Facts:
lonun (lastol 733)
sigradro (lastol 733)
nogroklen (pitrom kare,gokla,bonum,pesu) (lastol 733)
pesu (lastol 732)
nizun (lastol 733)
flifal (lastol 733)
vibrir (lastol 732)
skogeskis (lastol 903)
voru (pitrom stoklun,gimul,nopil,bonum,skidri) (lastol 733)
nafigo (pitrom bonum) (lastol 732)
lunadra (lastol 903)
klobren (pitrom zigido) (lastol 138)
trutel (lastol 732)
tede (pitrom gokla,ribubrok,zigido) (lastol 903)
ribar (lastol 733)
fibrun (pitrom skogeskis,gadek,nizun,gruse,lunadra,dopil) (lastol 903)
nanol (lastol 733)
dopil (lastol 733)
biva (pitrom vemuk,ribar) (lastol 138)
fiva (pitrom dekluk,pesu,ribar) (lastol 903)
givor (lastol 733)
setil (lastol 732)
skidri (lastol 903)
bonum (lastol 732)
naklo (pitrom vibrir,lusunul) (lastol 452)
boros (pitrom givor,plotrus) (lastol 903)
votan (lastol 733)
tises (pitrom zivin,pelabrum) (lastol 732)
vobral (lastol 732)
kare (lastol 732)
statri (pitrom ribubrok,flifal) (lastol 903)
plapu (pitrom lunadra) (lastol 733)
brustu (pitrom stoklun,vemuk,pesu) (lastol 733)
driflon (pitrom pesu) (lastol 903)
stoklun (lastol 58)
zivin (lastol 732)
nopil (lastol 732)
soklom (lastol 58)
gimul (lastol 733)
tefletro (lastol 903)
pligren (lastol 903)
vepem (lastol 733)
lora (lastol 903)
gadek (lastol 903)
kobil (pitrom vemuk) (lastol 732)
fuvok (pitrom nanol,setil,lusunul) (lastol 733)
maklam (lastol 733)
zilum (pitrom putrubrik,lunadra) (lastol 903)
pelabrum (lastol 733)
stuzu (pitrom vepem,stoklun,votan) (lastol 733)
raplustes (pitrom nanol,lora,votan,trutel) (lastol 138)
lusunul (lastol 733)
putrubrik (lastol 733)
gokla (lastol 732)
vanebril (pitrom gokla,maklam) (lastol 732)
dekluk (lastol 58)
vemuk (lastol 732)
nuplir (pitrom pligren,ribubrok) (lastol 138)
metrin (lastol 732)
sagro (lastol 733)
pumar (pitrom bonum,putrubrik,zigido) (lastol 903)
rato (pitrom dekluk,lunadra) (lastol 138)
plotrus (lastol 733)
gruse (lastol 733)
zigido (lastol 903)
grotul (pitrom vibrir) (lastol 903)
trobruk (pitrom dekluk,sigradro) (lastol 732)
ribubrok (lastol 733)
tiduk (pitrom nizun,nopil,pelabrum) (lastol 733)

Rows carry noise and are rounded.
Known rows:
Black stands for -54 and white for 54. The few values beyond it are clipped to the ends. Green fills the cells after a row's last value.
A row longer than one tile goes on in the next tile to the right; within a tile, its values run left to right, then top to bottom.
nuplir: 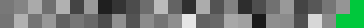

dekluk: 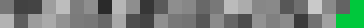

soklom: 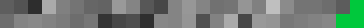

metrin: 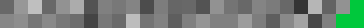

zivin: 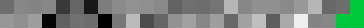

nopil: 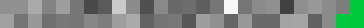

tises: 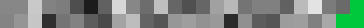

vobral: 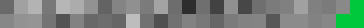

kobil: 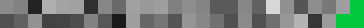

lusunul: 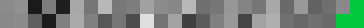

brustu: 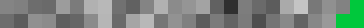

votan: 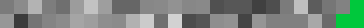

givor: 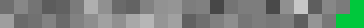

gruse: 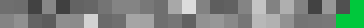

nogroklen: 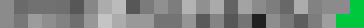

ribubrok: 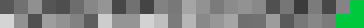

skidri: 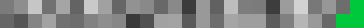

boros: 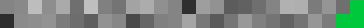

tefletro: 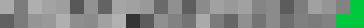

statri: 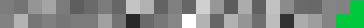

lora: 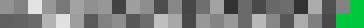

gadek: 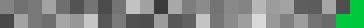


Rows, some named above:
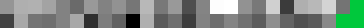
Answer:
grotul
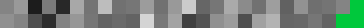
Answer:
lusunul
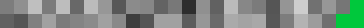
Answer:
skidri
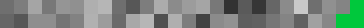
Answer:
stuzu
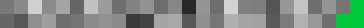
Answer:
skidri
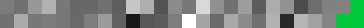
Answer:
statri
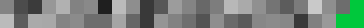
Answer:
dekluk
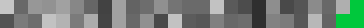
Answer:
raplustes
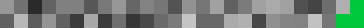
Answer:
klobren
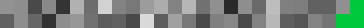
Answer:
fuvok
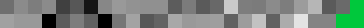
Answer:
zivin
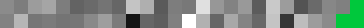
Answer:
statri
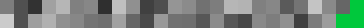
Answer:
dekluk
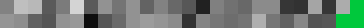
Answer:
setil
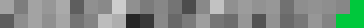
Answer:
pumar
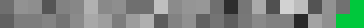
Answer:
plapu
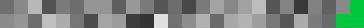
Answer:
zigido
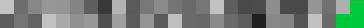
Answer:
raplustes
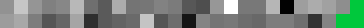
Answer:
vibrir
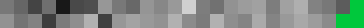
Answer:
pelabrum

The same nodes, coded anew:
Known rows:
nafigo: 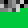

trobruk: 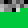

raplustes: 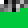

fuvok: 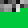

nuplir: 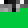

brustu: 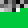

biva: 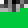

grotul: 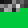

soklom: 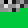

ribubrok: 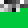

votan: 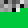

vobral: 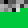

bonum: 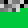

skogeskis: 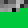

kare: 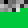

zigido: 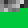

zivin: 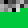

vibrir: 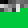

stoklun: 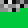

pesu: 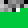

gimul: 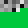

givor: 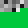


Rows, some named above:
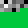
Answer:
dekluk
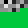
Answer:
soklom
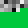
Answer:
flifal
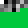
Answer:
raplustes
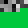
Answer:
naklo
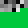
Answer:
stuzu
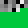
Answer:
voru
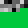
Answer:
statri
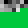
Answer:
vanebril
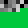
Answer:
nafigo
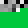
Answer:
nogroklen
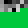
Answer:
tises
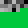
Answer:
fiva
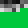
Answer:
kobil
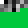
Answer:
raplustes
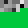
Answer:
putrubrik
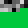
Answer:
statri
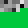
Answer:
putrubrik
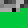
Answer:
pligren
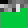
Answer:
vibrir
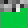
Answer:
lusunul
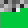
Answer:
ribar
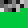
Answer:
plapu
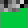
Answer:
pumar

